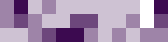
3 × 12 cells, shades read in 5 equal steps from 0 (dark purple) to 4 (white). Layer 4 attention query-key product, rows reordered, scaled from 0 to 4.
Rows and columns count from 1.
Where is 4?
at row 1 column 11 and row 2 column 11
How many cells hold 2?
10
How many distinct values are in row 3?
4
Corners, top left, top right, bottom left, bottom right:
2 0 3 2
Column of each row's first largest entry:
11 11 1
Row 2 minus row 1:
0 1 -1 1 0 -2 -2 0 0 -1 0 1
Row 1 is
2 0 3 2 3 3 3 3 3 3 4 0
